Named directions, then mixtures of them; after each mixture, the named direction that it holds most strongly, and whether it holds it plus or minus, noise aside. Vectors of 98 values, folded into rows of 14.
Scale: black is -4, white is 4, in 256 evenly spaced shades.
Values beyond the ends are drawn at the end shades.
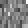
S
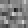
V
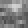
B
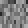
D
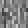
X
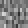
X, minus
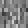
X, plus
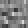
V, plus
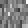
S, plus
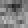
B, minus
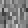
X, plus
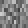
D, minus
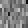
S, minus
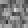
V, minus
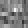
V, minus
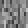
X, minus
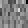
S, minus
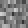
V, minus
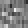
V, minus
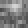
B, plus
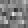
V, plus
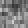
B, minus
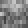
B, plus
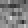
V, minus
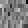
S, minus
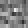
V, minus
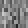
X, minus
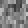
D, minus
